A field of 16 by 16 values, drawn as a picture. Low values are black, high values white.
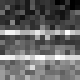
Odd lines: rows 7 and 12. Slope: up to the bottom. Ninth with the lowest average: top right.
